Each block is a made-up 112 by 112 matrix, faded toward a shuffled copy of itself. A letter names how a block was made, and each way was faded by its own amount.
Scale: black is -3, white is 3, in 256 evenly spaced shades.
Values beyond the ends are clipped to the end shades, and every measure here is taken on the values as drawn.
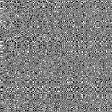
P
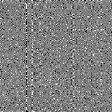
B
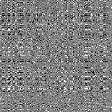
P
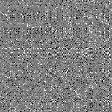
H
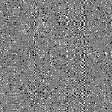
B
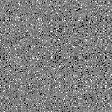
H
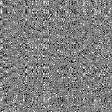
H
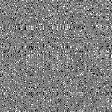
H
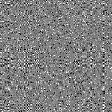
B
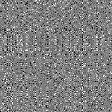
B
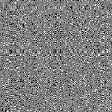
B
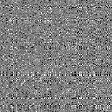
P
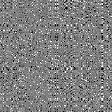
B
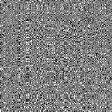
P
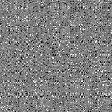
H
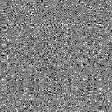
H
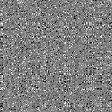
H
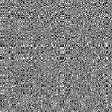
P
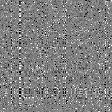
B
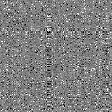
H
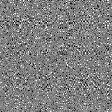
H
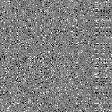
H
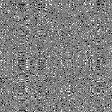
H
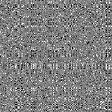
B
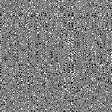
H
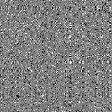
H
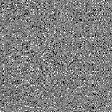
H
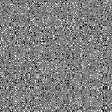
H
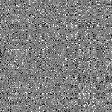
H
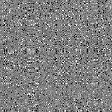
H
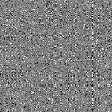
B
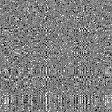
B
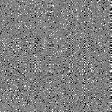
B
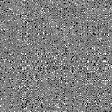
H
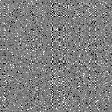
B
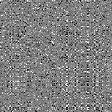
B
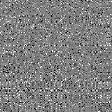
H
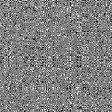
B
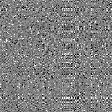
B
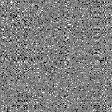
H
